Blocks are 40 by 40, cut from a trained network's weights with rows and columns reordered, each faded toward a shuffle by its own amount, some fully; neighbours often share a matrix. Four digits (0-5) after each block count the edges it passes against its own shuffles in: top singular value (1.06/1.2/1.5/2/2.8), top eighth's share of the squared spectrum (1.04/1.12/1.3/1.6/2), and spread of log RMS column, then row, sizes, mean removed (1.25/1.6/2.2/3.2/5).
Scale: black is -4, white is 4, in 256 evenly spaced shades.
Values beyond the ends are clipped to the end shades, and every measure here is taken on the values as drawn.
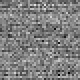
3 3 0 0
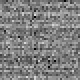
3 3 1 1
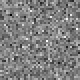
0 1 0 0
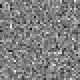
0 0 0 0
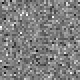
0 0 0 0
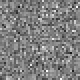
3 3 1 1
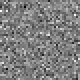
2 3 1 1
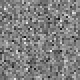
1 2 0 1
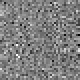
3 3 1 1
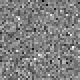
0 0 0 0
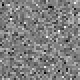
0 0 0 0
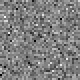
0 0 0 0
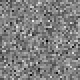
1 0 0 0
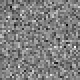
0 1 0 0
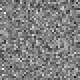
1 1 0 0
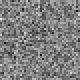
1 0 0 0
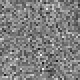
0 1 0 0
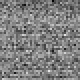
3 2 0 0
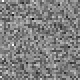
1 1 0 0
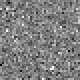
1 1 0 0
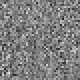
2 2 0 0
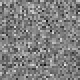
3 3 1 1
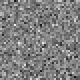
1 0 0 0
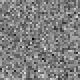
2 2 0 1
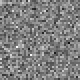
1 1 0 0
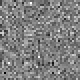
3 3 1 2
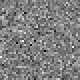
0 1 0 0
